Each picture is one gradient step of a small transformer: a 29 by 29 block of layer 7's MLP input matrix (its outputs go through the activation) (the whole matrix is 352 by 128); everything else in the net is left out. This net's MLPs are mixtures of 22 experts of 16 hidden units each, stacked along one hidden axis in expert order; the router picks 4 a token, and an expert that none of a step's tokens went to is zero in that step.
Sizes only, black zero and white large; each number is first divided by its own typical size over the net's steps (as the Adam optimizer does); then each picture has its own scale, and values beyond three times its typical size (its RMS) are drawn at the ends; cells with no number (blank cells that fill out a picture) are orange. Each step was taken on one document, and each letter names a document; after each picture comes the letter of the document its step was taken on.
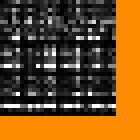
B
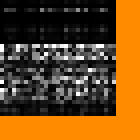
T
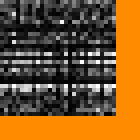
B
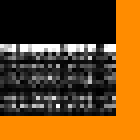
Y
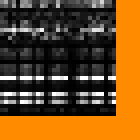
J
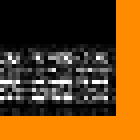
T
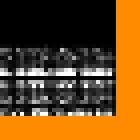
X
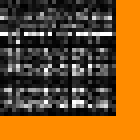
J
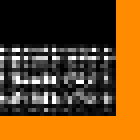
T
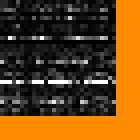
T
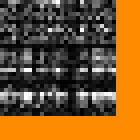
B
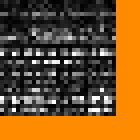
B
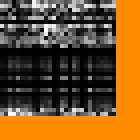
J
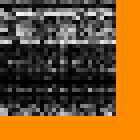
J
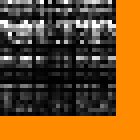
J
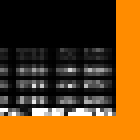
X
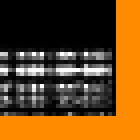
X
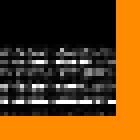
X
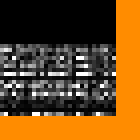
X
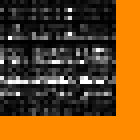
T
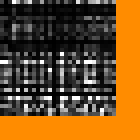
B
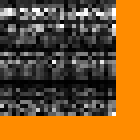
J
